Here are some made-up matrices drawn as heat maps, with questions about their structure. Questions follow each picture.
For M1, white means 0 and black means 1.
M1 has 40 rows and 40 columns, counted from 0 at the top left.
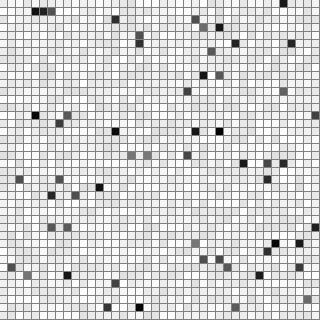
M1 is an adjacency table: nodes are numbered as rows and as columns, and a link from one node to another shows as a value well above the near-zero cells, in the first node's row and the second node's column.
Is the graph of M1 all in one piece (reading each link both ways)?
no
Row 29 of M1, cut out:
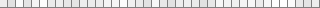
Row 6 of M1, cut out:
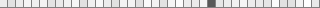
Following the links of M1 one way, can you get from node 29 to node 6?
no
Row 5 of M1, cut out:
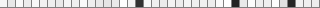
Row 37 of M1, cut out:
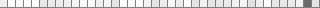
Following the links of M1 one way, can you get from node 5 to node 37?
no
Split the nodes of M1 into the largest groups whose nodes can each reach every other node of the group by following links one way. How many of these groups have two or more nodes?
0
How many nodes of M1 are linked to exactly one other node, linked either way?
8
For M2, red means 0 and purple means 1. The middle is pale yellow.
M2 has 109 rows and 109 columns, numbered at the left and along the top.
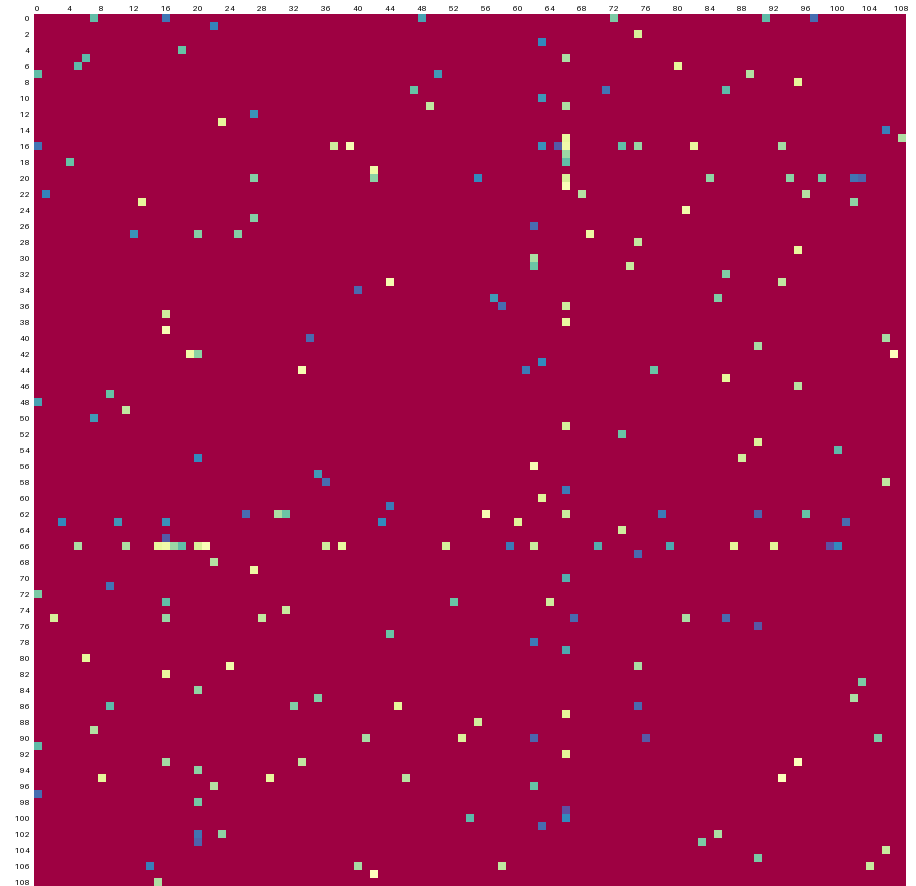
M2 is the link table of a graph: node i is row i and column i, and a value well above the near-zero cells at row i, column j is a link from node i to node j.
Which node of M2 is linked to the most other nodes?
node 66
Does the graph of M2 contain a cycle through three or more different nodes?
no
